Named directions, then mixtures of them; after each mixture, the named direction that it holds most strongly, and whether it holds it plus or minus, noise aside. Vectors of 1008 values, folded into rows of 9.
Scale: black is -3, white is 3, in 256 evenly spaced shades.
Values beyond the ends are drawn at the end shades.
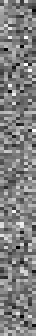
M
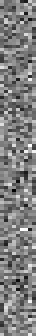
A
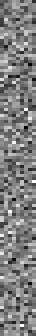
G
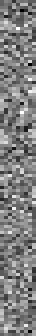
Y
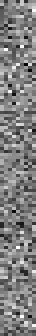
M, minus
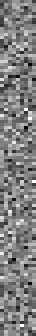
G, plus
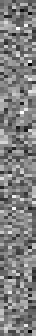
Y, plus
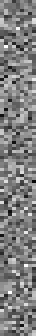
G, minus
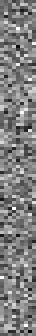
Y, plus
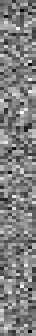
Y, plus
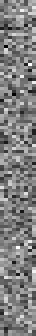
Y, minus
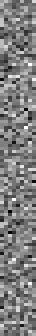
G, minus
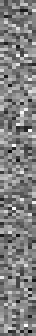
Y, plus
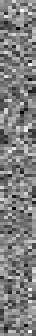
Y, minus
